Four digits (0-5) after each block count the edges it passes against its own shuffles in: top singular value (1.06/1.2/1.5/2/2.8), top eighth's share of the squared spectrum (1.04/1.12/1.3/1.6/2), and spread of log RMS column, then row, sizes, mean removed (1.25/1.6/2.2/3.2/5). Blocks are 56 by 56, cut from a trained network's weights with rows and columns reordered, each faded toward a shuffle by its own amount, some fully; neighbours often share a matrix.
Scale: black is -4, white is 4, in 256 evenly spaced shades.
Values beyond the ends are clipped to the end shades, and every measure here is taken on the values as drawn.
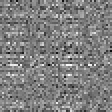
4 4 2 2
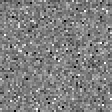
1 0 0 0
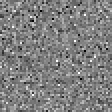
1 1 0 0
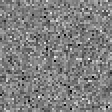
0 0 0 0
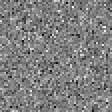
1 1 0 0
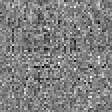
3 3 3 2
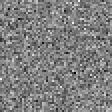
0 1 0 0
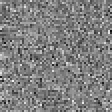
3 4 1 1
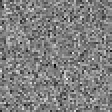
1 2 0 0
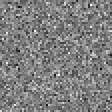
0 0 0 0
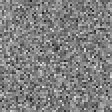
0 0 0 0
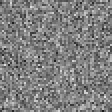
2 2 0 0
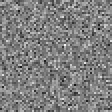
2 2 0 0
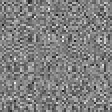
4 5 3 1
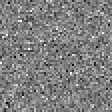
0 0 0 0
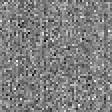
2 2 0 1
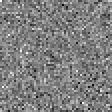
0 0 0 0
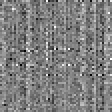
4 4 2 3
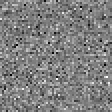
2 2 1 0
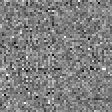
2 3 2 1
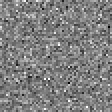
1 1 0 0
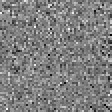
2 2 1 0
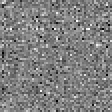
3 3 1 1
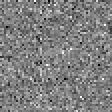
2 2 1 0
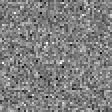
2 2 0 0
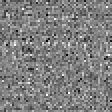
2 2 2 0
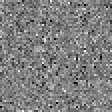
2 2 2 1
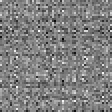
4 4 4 1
